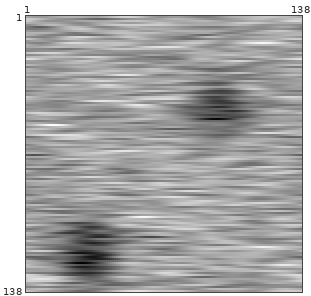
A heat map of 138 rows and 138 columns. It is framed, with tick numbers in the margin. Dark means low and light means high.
The ninth with the lowest average is the bottom left. The grain runs across in streaks. Two dips sink into the field. No overall slope runs across the table.
